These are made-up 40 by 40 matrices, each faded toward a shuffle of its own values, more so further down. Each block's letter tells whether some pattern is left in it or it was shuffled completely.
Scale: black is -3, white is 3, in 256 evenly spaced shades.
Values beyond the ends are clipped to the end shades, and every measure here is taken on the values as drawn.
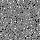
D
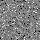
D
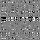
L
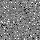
D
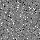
D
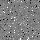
D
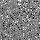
D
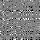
L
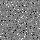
D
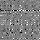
L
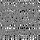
L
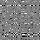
L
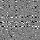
L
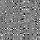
L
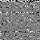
L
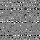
L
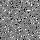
D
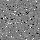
D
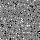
D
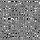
L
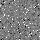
D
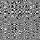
L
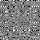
L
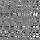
L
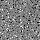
D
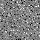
D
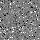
D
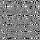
L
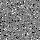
D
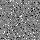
D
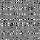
L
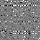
L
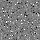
D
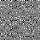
L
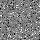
D
